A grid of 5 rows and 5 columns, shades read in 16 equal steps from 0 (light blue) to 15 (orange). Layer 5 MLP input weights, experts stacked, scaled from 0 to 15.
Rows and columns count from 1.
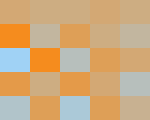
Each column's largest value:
15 15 12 11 9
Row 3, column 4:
11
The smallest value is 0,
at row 3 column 1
